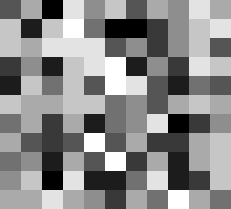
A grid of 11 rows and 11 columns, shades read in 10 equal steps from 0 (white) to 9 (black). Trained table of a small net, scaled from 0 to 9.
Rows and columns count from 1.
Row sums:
42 49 37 44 49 35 56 50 49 55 37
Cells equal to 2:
18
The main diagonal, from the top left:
6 8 1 2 6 5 4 7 8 7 5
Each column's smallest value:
2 2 1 0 0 0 1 1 0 1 1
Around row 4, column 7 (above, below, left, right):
4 1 0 4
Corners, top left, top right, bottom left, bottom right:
6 3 3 5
